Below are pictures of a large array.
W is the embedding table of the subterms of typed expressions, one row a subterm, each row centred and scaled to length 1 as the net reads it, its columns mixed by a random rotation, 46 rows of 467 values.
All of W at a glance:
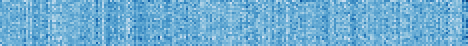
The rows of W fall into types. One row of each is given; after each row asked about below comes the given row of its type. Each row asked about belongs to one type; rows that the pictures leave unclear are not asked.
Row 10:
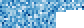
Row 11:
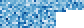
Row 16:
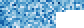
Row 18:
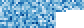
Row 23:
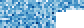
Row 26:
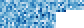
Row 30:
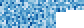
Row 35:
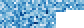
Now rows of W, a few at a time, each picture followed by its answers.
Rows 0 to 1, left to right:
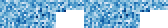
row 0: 26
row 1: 26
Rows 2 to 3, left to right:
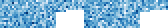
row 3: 16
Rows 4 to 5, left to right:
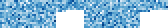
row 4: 23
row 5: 11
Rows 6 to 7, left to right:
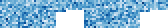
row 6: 11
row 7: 16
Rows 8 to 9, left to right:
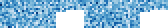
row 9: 30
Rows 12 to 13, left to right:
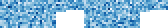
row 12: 30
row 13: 35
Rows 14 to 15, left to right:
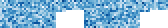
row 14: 18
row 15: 16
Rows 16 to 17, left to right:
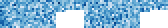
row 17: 30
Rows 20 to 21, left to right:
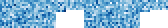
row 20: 26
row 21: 10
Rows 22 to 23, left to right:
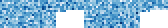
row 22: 11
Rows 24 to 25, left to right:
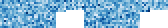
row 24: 10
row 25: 26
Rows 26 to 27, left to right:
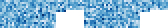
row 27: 23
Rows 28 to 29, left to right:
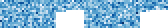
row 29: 23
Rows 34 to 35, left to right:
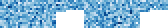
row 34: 30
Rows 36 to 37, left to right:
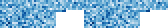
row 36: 11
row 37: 11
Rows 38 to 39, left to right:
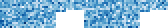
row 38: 16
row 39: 18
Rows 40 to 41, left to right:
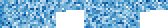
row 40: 16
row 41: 18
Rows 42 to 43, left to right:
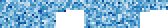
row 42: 26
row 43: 10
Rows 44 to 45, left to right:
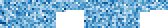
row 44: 35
